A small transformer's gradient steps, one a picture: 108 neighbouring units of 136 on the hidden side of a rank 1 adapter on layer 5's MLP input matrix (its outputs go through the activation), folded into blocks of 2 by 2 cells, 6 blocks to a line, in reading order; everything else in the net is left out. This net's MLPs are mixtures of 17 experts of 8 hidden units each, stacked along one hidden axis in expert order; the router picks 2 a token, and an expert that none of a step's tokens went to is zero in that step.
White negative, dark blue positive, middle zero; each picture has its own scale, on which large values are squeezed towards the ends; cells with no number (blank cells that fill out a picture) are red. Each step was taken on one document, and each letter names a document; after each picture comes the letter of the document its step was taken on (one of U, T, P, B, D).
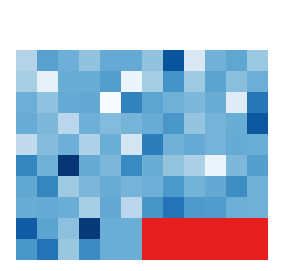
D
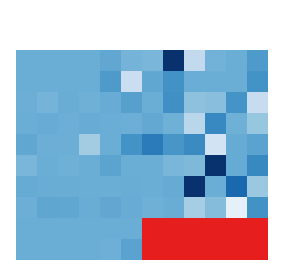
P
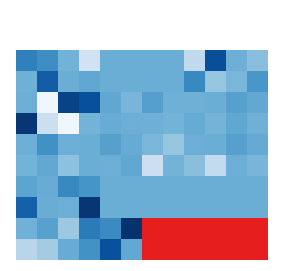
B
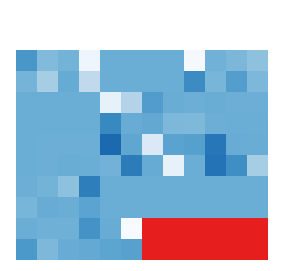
B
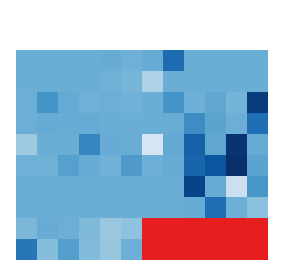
P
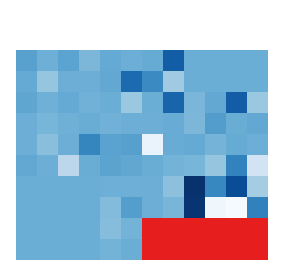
P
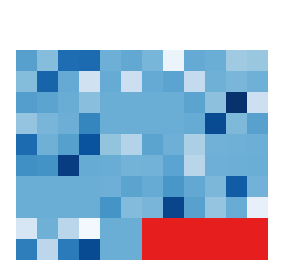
D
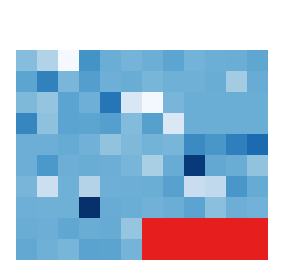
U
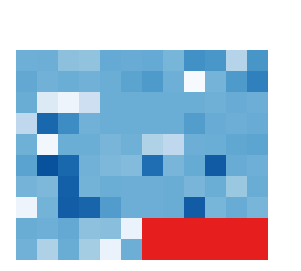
B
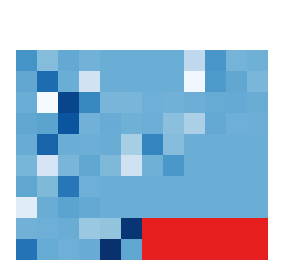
B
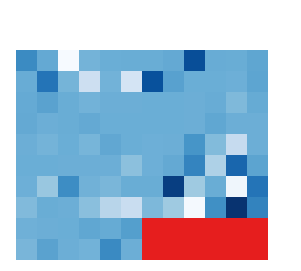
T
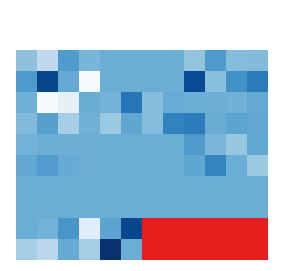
B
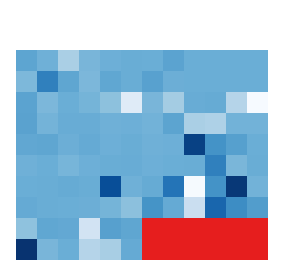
P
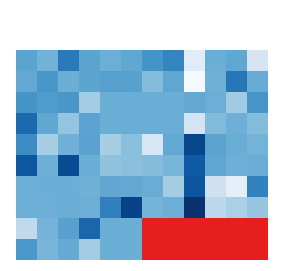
D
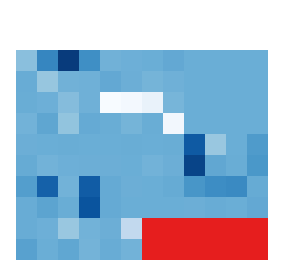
U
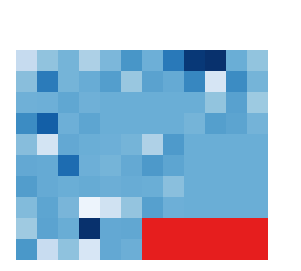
D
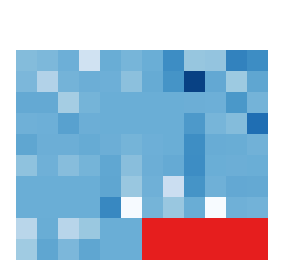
D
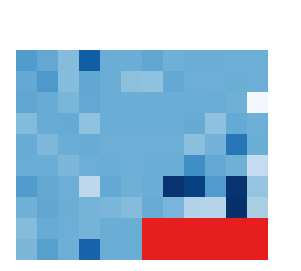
T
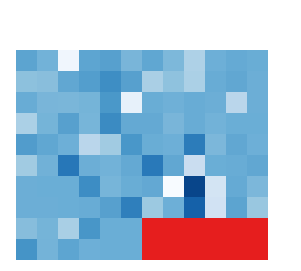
D
